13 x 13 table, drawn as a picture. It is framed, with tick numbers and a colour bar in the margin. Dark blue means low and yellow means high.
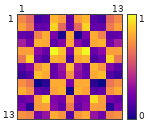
Mirror symmetry: left to right. Grain: checkered. Slope: none. Ninth with the highest average: centre. Histogram: two levels. Odd rows or columns: none.
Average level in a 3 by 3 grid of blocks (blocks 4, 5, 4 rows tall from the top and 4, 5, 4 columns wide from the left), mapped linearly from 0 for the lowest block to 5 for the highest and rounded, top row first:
0 1 0 / 0 5 0 / 1 1 1
